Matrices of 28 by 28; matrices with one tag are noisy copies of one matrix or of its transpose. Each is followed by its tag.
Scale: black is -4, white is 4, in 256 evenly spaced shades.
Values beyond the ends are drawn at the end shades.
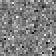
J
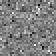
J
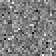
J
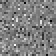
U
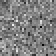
U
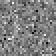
J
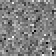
J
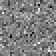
J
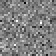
U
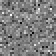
J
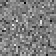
U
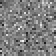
U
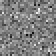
J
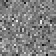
U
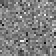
U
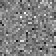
U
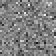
U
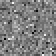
J
